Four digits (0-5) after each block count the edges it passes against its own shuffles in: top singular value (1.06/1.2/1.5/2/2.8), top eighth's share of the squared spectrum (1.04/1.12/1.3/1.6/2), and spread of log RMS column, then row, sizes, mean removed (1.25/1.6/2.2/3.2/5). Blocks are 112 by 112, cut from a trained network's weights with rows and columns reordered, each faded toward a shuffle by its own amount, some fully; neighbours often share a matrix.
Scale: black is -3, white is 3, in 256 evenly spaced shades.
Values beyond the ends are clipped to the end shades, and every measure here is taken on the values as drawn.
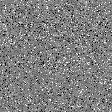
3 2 0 1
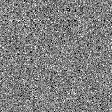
3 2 1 1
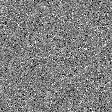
1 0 0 0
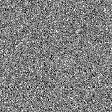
3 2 1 1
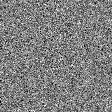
0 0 0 0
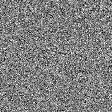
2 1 0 1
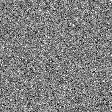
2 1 0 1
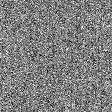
1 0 0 0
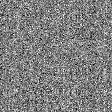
3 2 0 1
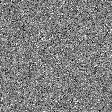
0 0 0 0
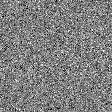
1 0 0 0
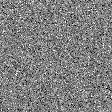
0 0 0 0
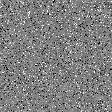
2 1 0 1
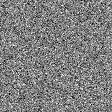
1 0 0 0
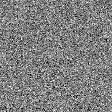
2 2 0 1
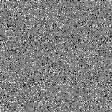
3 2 0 2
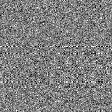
4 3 1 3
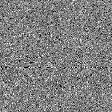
3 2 0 2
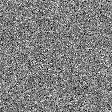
0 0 0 0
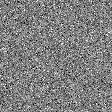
0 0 0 0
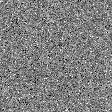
1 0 0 0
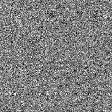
3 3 1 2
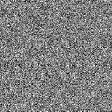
4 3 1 2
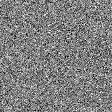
1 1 0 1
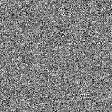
3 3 1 2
